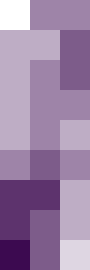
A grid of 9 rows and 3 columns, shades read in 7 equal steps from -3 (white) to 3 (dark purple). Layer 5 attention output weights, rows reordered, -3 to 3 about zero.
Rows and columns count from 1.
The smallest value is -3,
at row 1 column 1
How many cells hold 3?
1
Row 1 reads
-3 0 0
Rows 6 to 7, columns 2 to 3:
1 0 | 2 -1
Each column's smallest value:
-3 -1 -2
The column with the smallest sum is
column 3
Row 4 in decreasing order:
0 0 -1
